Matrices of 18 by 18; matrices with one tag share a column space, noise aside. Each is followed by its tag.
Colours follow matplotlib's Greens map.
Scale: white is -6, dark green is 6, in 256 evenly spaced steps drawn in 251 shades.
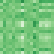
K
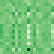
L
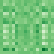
L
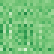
L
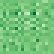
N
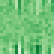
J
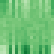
J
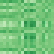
K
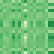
K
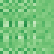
K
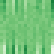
J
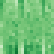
J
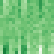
J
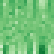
J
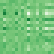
N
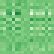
N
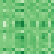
K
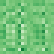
L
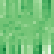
J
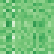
K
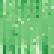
J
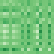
L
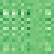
N
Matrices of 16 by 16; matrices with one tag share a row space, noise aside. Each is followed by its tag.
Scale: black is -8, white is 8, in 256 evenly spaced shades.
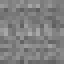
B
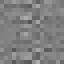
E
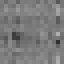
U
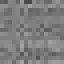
B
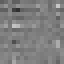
U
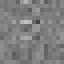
E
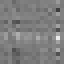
U
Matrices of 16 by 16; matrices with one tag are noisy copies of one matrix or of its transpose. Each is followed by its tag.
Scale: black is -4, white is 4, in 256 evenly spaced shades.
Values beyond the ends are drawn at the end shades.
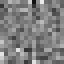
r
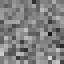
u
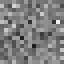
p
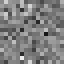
p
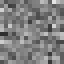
r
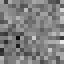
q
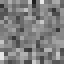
r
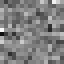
r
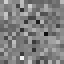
p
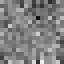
q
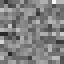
r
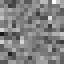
r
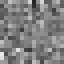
r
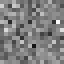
p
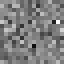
p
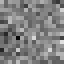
q
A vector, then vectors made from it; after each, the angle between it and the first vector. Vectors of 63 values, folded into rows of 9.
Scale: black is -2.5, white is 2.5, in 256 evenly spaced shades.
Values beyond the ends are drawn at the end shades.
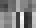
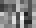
nearly parallel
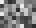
orthogonal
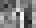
nearly parallel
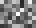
orthogonal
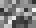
orthogonal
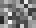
orthogonal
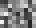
partly aligned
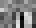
nearly opposite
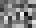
partly aligned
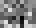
partly opposed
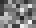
orthogonal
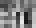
nearly parallel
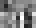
nearly parallel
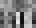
nearly opposite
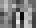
nearly opposite
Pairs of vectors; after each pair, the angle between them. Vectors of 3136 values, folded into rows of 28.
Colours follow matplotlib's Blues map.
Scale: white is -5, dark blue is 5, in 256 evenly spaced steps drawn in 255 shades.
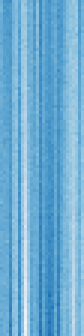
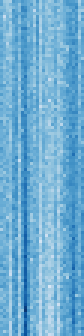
nearly opposite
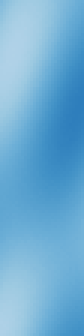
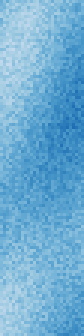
nearly parallel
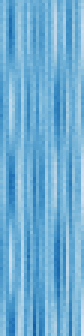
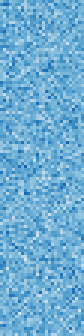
orthogonal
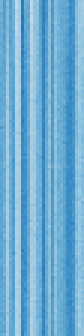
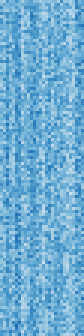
partly opposed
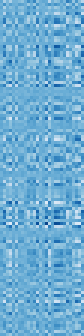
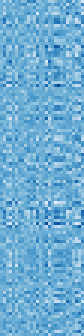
nearly parallel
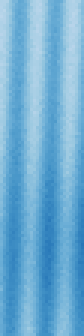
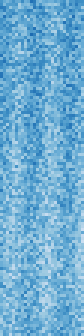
partly opposed
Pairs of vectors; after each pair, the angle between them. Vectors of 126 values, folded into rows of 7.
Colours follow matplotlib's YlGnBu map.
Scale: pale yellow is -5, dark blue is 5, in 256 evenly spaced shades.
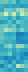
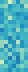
orthogonal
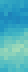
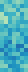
partly opposed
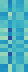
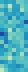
partly opposed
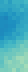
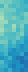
nearly opposite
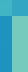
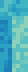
nearly parallel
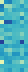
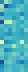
nearly opposite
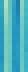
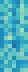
partly aligned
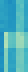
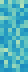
orthogonal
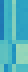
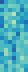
partly aligned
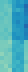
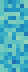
orthogonal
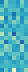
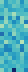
nearly opposite
